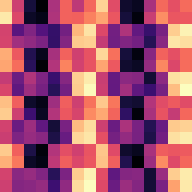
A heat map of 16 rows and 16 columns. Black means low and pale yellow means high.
No single row or column stands out from its neighbours. There is no seam. On average the colour sits 50% of the way up the scale. Upright stripes repeat 2 times across the table.
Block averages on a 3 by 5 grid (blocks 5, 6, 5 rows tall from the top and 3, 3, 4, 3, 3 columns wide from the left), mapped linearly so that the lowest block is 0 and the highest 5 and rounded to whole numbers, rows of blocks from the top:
31505 | 31505 | 31505
